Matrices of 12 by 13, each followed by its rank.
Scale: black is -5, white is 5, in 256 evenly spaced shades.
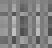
one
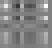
one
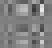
one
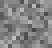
full rank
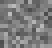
full rank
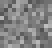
full rank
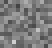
full rank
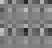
one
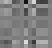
one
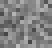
full rank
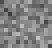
full rank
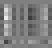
one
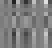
one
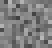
full rank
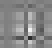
one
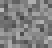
full rank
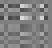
one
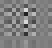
one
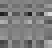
one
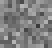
full rank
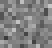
full rank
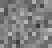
full rank
